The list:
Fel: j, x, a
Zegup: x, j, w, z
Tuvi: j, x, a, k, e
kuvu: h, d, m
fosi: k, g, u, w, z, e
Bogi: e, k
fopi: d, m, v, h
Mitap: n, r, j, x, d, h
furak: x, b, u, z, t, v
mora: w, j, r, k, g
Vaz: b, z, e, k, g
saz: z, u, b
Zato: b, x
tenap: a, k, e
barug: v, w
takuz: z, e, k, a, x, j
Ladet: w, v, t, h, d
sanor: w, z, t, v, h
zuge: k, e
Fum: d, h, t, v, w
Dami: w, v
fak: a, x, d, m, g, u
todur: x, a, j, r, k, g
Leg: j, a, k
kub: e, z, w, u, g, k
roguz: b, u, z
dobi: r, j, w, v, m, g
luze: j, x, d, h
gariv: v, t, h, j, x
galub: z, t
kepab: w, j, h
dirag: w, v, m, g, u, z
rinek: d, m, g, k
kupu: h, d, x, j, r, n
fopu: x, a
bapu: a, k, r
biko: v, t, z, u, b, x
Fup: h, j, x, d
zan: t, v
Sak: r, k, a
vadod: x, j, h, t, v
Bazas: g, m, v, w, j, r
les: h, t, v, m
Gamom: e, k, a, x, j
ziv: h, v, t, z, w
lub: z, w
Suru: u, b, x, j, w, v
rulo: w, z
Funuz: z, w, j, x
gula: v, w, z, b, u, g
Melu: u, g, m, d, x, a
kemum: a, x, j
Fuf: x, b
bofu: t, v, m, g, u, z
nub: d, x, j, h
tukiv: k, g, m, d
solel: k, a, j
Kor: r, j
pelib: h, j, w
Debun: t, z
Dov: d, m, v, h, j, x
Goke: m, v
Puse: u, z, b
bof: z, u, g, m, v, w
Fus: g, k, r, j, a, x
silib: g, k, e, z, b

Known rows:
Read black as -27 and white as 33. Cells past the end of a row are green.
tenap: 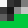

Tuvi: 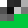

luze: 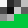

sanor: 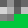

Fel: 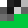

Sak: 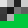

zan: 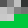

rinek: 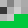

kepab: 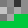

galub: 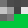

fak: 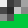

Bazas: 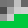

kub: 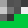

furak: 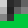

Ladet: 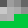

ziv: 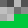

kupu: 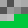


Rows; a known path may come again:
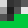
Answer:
takuz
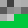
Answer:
kupu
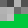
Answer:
ziv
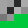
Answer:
mora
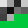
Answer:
Sak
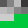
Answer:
zan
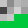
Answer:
rinek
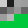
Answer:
Fup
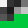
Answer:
tenap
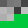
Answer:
Debun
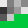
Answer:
tukiv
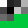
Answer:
Tuvi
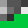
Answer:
kub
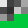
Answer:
fak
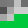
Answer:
Bazas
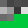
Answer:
galub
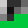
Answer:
furak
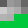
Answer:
Ladet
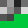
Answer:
rulo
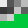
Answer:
nub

